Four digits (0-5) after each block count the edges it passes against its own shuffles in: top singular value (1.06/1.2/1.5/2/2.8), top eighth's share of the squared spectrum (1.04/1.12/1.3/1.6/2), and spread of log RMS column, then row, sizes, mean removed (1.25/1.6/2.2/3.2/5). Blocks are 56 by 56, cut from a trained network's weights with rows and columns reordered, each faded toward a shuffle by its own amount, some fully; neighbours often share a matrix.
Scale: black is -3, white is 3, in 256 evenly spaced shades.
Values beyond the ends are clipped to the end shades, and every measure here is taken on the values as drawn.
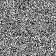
1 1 0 0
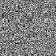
3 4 1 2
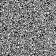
0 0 0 0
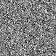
0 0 0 0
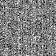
2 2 0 1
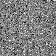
0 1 0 0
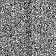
2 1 0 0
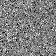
0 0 0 0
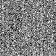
1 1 0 0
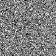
2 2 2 1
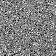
1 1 0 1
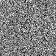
1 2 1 0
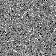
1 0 0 0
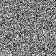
2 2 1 0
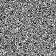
0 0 0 0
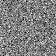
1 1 0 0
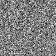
0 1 0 0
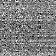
3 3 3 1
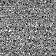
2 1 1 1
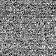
2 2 1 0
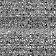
3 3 3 1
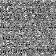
2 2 2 0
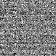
2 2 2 0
